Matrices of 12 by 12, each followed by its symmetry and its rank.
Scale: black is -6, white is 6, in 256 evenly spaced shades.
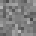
antisymmetric, full rank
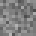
antisymmetric, full rank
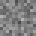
antisymmetric, full rank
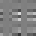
neither, rank one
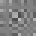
symmetric, rank two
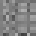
neither, rank two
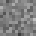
antisymmetric, full rank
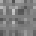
neither, rank two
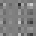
neither, rank one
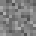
antisymmetric, full rank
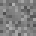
antisymmetric, full rank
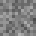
antisymmetric, full rank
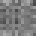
neither, rank two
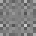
symmetric, rank two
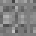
neither, rank two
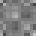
symmetric, rank two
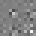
symmetric, rank two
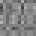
neither, rank two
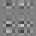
neither, rank one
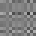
neither, rank one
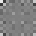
symmetric, rank two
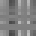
neither, rank one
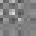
symmetric, rank two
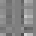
neither, rank one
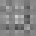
symmetric, rank two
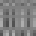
neither, rank one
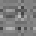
neither, rank two
